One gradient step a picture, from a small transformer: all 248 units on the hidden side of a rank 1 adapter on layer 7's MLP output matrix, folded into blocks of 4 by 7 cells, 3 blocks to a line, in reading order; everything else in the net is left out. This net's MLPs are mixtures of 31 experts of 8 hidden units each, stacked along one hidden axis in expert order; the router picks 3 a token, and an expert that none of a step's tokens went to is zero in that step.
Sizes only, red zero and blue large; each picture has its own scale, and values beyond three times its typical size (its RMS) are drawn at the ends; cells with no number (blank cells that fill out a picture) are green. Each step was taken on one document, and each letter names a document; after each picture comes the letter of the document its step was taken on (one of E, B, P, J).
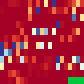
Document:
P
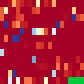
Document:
P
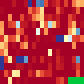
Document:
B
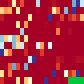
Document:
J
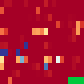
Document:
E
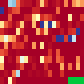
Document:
B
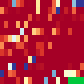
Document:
J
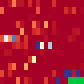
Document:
J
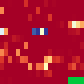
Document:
E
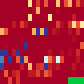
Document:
E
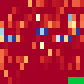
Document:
B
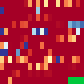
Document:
E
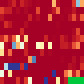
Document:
J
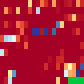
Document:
P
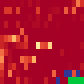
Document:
J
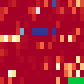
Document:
P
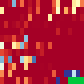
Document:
J
